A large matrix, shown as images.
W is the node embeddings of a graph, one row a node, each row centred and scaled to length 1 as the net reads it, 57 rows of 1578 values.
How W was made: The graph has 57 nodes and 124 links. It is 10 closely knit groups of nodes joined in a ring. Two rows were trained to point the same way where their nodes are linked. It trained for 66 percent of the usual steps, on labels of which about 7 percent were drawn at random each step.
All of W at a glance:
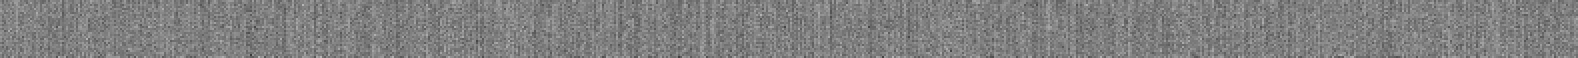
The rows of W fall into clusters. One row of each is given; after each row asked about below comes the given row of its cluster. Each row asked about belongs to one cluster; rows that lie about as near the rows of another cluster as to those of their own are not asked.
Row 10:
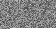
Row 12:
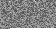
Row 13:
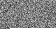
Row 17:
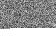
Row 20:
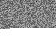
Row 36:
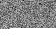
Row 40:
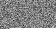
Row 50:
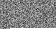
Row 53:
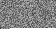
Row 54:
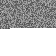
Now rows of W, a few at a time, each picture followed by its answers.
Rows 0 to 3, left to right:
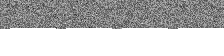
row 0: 54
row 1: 54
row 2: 17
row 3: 54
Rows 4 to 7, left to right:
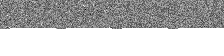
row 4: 10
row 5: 12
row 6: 54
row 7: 10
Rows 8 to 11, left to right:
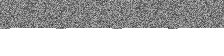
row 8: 10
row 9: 53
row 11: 40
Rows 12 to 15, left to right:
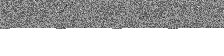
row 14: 36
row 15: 54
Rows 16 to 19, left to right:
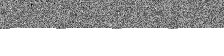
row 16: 12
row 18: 53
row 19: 50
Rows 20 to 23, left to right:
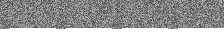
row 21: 20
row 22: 13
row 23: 50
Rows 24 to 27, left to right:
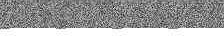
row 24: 53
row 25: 20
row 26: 10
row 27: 10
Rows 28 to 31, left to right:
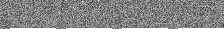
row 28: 20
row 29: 13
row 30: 50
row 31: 53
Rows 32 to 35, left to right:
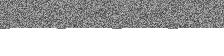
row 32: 40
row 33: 36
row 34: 36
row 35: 13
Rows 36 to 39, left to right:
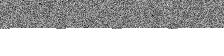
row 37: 40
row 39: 17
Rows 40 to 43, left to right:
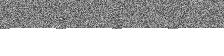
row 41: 50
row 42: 20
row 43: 53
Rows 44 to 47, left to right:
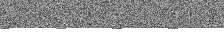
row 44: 36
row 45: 36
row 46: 54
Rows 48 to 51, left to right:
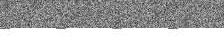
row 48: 13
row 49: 12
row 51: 13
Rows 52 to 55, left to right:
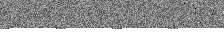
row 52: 36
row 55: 53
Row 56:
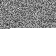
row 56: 40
